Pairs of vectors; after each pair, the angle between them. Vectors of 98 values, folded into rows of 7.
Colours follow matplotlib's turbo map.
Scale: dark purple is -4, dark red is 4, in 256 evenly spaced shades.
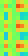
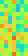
partly opposed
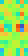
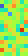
partly opposed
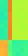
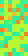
orthogonal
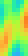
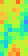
nearly opposite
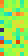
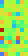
nearly opposite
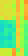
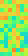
partly aligned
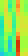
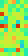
orthogonal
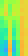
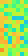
partly opposed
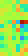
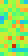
partly opposed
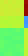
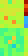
nearly parallel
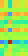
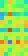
nearly opposite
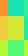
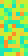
orthogonal
